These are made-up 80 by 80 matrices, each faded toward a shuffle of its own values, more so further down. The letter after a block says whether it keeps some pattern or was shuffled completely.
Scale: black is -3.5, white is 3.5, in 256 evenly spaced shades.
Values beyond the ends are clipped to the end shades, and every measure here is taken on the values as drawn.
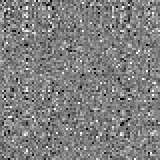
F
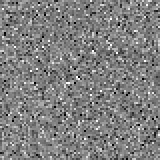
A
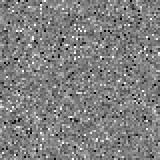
A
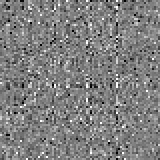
F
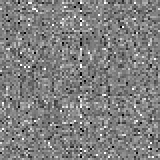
F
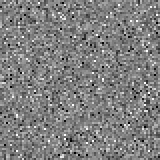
A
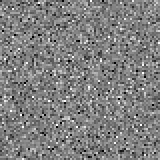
A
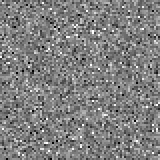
A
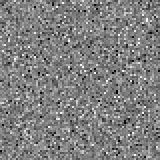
A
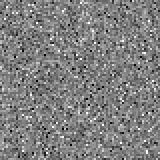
A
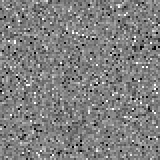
A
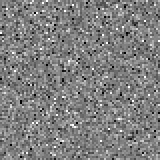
A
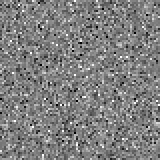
A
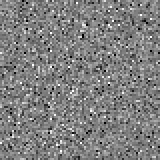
A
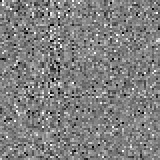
F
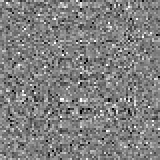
F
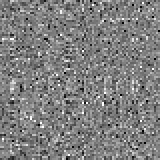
F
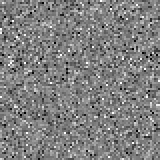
A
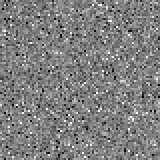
A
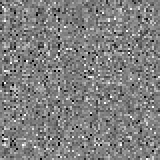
F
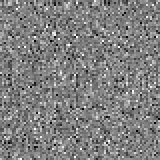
F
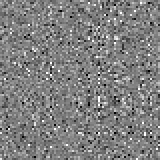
F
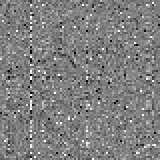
F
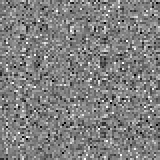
F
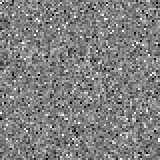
A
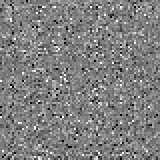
F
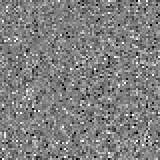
F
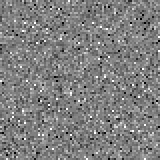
A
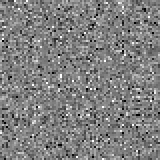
F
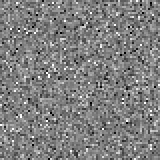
A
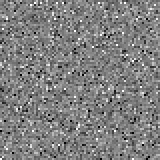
A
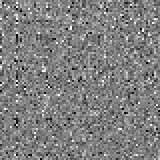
F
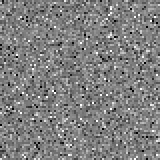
A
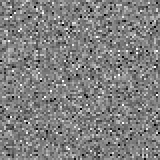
F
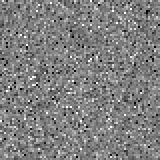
A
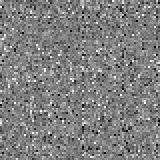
F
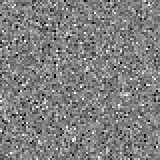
A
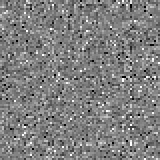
F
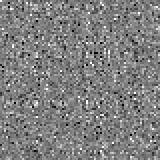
F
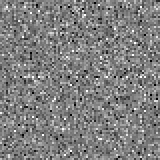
F
